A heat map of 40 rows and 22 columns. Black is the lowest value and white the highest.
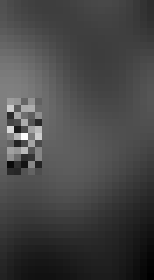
Roughest part: middle left. Odd patch: rougher, in the middle left. Slope: up to the top left. Average level on the scale: 30%.
